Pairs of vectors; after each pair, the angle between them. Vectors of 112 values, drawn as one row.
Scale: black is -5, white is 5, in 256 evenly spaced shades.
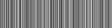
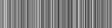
partly opposed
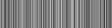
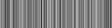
partly aligned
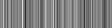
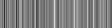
orthogonal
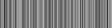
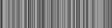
partly opposed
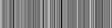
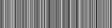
partly opposed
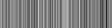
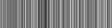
partly opposed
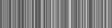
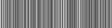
orthogonal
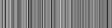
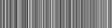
nearly opposite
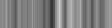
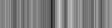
nearly parallel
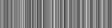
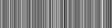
partly aligned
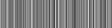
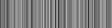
nearly opposite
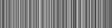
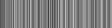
orthogonal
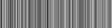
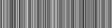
partly aligned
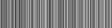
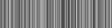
partly aligned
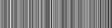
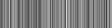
partly opposed
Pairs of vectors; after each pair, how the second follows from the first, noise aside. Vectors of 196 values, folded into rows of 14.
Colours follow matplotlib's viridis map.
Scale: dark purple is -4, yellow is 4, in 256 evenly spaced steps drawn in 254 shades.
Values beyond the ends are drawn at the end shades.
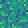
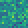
shuffled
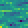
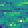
negated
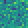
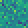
shuffled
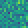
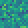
shuffled
